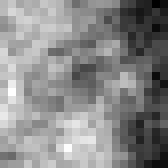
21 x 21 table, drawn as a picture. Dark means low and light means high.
No row or column stands out. Values rise toward the left. The ninth with the lowest average is the top right.
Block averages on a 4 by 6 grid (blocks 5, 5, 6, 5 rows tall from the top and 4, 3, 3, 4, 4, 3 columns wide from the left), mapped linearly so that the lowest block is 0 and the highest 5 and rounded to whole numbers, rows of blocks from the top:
554310
543321
544431
445520
